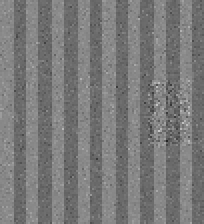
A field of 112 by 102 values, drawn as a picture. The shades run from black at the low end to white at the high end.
There is no overall slope. An odd patch, rougher than its surroundings, sits in the middle right. Stripes running up and down repeat 8 times from left to right. Values change most from cell to cell in the middle right.
